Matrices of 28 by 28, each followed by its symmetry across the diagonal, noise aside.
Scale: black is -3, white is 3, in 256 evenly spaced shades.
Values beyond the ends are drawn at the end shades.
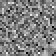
symmetric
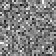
symmetric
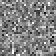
neither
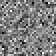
symmetric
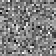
neither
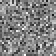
neither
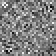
symmetric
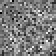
symmetric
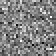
neither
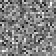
symmetric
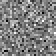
neither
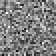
neither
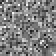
symmetric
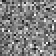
neither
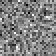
symmetric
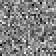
neither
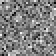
symmetric
